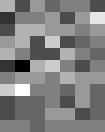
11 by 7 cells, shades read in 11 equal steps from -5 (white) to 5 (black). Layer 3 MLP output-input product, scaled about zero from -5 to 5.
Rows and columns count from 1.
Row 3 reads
2 -2 -2 -1 -1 0 -1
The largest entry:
5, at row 6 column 2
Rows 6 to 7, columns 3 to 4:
-2 -3 | -1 0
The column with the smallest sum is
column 4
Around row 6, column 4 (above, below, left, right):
2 0 -2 0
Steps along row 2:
down same down up down down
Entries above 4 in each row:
0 0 0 0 0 1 0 0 0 0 0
